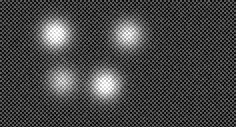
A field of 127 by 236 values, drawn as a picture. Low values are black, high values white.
Four bumps rise from the field. The halves do not mirror each other. No single row or column stands out from its neighbours. Overall the values sit about 30% of the way up the scale.
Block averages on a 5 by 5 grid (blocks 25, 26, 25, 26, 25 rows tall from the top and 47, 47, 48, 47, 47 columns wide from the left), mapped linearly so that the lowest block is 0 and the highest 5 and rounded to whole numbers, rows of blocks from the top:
0 1 1 0 0 / 1 5 4 0 0 / 0 2 2 0 0 / 0 4 5 0 0 / 0 0 0 0 0
